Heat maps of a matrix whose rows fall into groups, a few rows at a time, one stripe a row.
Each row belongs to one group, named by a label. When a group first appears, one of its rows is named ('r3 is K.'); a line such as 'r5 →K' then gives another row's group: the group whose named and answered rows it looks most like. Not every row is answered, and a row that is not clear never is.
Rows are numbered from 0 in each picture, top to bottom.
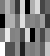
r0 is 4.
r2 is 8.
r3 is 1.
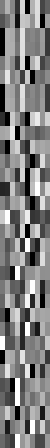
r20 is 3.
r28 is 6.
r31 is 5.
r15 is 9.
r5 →8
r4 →4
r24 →1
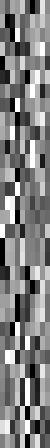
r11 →3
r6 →3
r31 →4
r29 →4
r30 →9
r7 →6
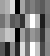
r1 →3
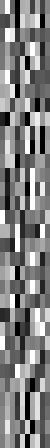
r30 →8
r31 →4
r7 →9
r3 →3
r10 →8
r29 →4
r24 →1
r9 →8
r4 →4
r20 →3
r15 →1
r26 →5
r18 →3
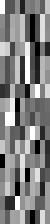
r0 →1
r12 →4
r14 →5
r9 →3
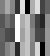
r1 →5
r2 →5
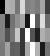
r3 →3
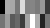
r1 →3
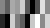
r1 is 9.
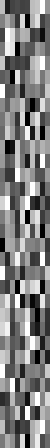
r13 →3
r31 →4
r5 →6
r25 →9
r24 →3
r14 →9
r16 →8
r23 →9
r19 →1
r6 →1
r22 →9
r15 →4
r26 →1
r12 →5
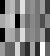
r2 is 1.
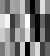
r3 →4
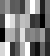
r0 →3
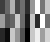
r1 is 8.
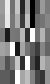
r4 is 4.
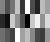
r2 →5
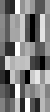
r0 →5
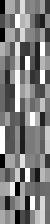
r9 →1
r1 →5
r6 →5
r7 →6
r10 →1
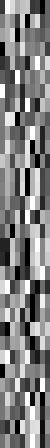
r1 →4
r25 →9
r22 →8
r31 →3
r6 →1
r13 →4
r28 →8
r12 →4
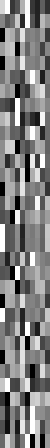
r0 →9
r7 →6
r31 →8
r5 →3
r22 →1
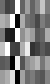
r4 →6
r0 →6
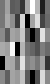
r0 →3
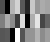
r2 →6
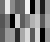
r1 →6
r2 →8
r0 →8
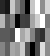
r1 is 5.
